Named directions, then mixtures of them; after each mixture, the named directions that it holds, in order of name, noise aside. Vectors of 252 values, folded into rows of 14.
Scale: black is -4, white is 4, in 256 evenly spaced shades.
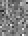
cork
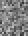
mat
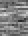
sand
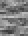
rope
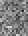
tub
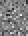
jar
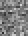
mat, sand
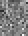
cork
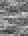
rope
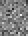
jar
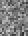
mat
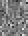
cork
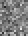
jar, mat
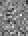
jar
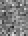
mat, sand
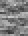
rope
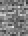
jar, mat, sand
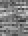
sand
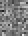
cork, sand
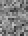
mat, rope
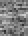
mat, rope, sand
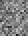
tub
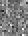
cork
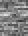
sand
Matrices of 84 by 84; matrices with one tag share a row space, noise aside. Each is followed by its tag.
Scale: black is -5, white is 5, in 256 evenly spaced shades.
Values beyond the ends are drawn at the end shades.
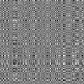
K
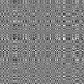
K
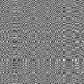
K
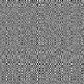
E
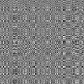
K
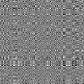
K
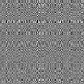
E
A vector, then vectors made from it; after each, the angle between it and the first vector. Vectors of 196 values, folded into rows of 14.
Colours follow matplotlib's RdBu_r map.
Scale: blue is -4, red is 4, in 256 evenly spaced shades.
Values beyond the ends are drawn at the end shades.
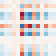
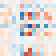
nearly opposite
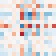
nearly parallel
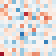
partly opposed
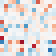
orthogonal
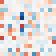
partly opposed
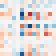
nearly opposite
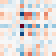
nearly opposite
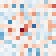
partly aligned
